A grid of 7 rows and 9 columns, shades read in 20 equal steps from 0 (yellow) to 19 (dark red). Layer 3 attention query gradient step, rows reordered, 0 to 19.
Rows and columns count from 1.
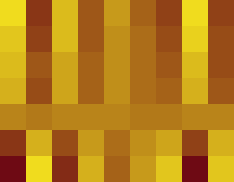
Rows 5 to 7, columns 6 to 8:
9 9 8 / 7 5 14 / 6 2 19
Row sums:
75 75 76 77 75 78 79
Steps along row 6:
down up down up down down up down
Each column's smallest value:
0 0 3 4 6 6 2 0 2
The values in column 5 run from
6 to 11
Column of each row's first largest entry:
2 2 9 2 2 1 1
